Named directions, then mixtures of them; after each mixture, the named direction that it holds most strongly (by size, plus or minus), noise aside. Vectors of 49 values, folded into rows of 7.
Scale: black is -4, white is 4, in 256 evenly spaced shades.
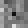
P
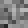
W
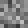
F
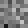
F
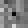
P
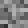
W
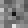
P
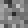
P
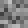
F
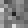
P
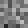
F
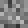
F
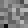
W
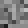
W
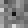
P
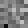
W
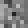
P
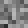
W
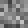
F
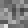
W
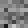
W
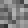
W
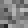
W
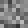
F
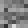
W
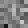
W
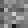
P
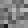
W
